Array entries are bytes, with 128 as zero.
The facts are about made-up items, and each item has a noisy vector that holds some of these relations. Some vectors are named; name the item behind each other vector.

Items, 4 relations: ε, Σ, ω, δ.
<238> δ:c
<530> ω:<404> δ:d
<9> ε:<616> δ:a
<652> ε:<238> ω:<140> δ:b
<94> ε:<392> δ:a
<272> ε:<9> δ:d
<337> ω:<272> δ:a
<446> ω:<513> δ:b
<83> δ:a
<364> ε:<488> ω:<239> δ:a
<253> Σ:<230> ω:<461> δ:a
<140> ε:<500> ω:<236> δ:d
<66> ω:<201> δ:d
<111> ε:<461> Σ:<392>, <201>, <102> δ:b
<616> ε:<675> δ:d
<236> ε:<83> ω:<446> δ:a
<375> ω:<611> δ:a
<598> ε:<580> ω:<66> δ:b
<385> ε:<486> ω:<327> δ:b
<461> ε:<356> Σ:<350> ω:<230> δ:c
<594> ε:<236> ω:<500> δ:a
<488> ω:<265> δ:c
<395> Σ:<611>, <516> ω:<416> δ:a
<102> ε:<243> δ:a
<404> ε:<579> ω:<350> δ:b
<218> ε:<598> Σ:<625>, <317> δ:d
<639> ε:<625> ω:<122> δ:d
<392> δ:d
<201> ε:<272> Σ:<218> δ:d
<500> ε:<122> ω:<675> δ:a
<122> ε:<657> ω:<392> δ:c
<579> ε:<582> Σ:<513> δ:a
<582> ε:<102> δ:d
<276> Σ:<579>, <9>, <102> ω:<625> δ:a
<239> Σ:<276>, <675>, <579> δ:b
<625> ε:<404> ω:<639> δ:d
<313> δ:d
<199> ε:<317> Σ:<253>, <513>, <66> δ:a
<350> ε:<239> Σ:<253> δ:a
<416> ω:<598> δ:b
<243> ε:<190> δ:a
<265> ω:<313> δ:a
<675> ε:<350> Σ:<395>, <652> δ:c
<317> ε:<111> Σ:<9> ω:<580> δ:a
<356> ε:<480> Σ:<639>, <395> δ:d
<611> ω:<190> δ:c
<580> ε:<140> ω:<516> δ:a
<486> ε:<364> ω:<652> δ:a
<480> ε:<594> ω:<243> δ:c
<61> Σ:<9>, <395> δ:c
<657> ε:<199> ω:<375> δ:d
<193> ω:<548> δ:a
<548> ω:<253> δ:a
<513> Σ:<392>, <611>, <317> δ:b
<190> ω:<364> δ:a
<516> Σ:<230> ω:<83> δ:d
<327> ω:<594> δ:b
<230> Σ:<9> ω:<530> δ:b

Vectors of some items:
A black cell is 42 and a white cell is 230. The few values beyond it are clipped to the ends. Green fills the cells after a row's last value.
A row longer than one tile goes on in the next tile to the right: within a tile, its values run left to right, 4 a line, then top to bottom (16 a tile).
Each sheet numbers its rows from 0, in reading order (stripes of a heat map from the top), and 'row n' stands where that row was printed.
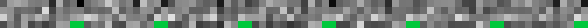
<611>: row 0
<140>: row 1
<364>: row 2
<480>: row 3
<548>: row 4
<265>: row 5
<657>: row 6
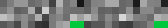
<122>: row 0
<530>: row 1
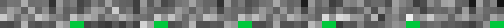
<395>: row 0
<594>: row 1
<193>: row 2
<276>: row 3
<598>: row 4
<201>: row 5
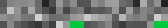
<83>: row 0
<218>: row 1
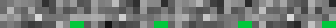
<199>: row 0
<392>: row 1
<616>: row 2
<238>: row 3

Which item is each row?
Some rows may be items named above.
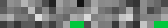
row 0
<356>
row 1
<190>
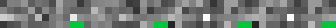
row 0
<598>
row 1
<9>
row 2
<404>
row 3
<404>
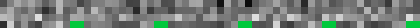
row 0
<652>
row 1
<9>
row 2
<201>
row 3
<486>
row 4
<500>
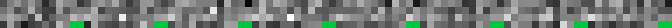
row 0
<111>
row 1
<404>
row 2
<611>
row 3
<639>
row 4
<657>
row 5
<239>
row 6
<190>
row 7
<625>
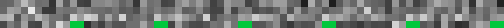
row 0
<236>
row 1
<385>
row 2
<513>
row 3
<218>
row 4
<594>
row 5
<488>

